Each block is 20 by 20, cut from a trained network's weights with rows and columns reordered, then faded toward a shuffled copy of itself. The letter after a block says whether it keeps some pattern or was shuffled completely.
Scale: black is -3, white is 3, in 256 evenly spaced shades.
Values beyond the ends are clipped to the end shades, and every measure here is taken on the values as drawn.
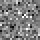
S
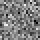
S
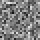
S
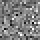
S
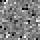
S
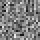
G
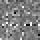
G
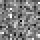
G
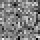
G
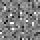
S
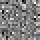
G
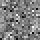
G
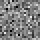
S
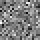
S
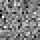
S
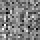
G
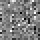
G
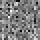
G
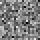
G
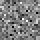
S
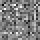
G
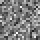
S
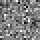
S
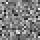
S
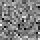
S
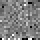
G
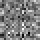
G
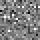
S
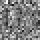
G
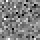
S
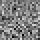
G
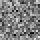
S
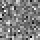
S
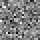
S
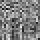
G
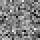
S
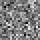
S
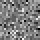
S
